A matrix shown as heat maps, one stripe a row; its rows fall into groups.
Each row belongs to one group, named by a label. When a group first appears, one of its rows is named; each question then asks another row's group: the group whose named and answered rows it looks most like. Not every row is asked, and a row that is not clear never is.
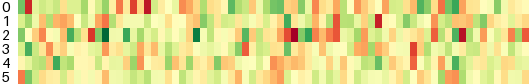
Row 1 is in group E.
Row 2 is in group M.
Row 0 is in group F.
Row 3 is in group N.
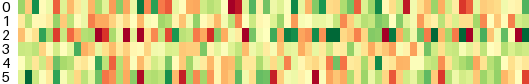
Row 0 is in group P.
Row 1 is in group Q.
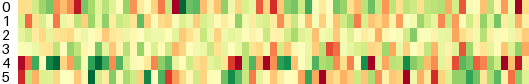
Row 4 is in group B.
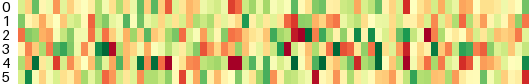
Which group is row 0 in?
P
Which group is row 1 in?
M
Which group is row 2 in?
Q
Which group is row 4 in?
P
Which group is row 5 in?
E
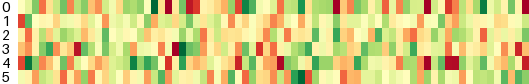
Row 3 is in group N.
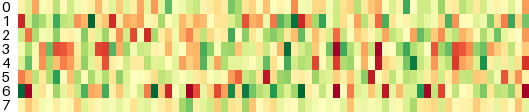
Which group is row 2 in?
F
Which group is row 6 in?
F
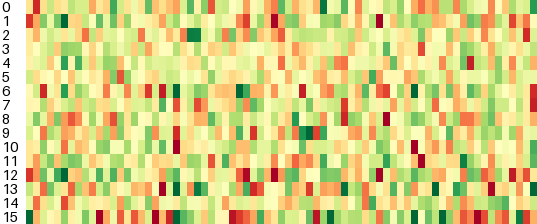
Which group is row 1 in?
B
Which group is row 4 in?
M
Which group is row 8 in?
E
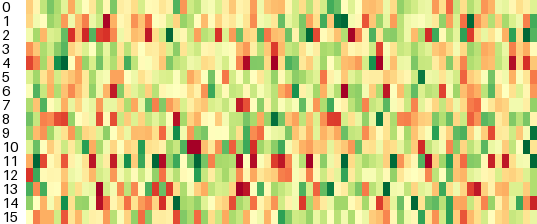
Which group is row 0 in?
B
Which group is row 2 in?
Q
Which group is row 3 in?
B
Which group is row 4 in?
B
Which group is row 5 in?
E
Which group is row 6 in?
E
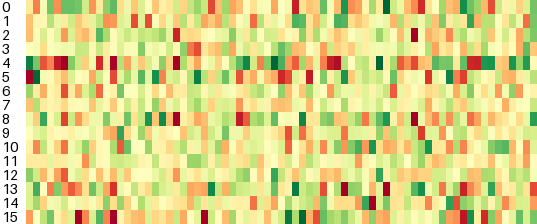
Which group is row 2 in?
P
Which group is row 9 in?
E
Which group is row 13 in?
E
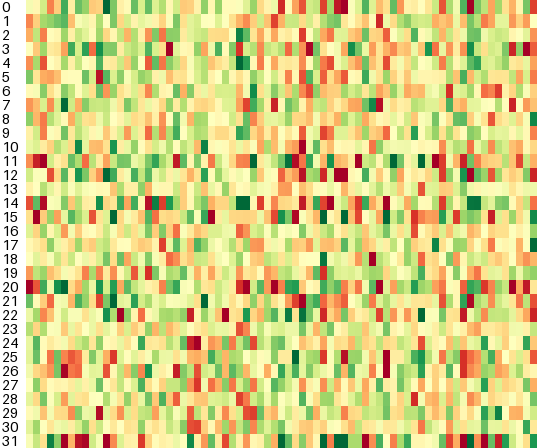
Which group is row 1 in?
B
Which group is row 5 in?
M
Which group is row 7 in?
B
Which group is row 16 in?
P
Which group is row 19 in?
Q
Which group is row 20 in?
B
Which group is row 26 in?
E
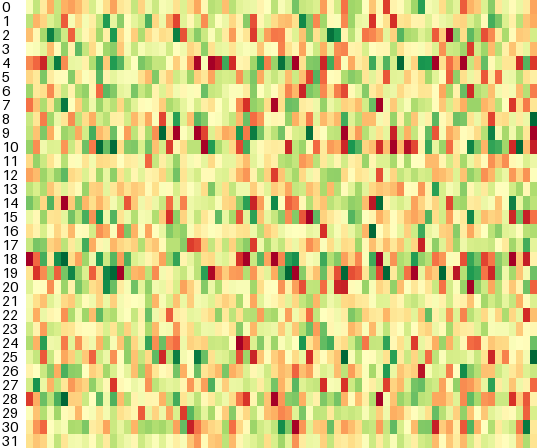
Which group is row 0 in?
E
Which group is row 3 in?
M
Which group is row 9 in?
F
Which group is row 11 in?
Q
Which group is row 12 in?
B
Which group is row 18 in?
B
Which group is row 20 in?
M
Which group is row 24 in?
P
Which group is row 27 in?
E
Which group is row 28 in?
B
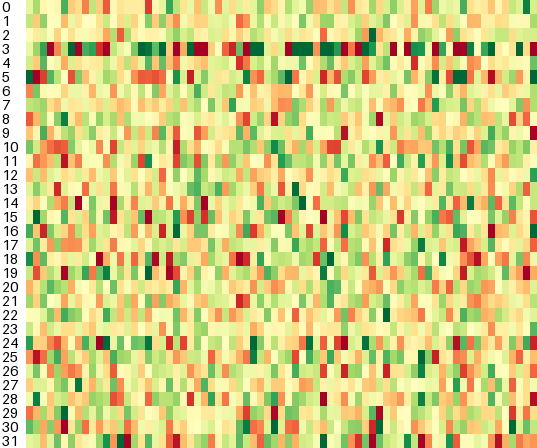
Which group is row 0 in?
Q
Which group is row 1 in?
P
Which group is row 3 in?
F
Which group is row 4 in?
P
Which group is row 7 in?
N
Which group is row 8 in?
B
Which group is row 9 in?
F
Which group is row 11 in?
E
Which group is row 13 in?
N
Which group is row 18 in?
P
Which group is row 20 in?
B
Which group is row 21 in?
P
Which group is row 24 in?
M
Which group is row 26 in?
E
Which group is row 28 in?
E
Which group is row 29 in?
B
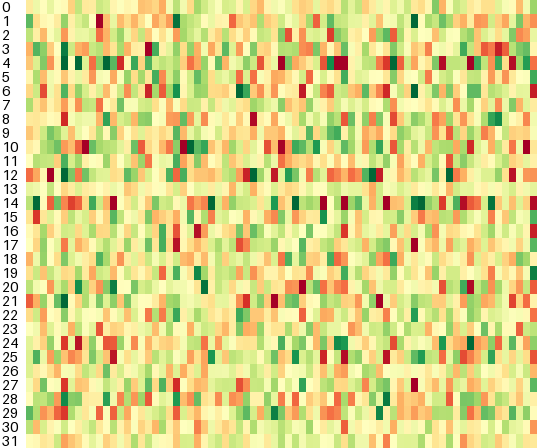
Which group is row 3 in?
Q
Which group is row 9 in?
B
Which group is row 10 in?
N
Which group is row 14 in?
E
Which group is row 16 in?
F
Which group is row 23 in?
Q
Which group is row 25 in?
E
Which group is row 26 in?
M
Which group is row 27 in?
P
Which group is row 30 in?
F
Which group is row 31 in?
E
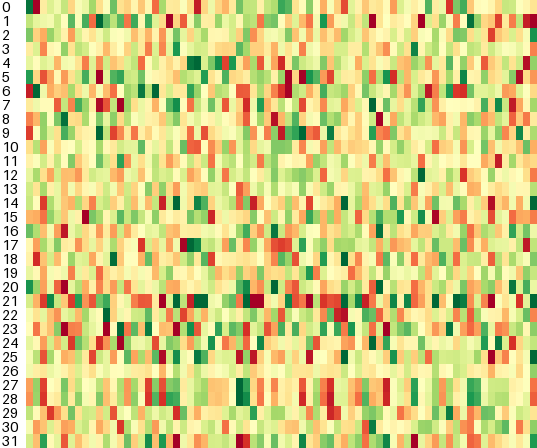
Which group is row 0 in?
F
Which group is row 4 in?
N
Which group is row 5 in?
M
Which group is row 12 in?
E
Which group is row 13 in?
P
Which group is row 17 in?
N
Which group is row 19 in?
Q
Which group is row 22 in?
M
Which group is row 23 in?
E
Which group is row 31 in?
P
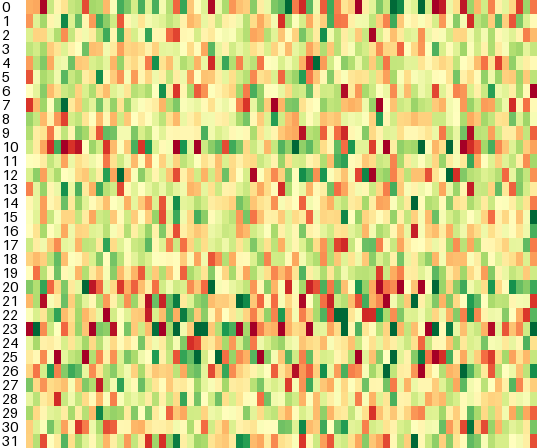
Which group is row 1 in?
M
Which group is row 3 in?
N
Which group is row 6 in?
F
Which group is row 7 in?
B
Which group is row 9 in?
M
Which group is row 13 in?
M
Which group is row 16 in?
P
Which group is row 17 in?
M
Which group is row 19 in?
N
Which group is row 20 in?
N
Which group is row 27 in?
M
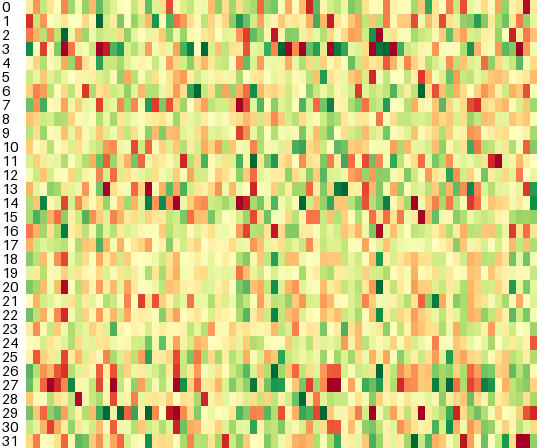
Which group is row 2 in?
B
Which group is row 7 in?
P
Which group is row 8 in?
B
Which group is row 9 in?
P
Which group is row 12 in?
Q
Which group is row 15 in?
N
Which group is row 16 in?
B
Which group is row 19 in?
P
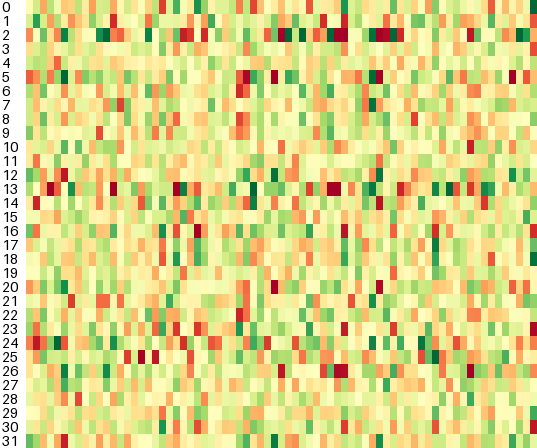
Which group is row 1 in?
E
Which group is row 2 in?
M
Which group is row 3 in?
F
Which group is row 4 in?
N
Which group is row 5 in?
B
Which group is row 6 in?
P
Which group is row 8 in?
P
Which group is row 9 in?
P
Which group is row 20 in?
B
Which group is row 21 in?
Q
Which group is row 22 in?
P
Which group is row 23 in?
F
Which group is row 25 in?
F
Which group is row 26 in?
M
